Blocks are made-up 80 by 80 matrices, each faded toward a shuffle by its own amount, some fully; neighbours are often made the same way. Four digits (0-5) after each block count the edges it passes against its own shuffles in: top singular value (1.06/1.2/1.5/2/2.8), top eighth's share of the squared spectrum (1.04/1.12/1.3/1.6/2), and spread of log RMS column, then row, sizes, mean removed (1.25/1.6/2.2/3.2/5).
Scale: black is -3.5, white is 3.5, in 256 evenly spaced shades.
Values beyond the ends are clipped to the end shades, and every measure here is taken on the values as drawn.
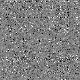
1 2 2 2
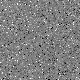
0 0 0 0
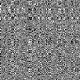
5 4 3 3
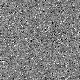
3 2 0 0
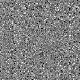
3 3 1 1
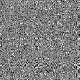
4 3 2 2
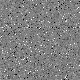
2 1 0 0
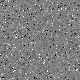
1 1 0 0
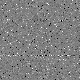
2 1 0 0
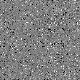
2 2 2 2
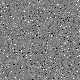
0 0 0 0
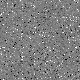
1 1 0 1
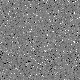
0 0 0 0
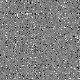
2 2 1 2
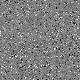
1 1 0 0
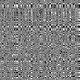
5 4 3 3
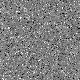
1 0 0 0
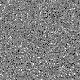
3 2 1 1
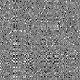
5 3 2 2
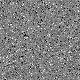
0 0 0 0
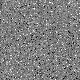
1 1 0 0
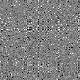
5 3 2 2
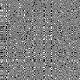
5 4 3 2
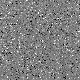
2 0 0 0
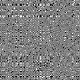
5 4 2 3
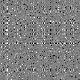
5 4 2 2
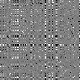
5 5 3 3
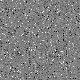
2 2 0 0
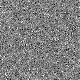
1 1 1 0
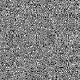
4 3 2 2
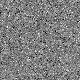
2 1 0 0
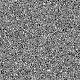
2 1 0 0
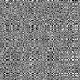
5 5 3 3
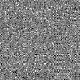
4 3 2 2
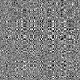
5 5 3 3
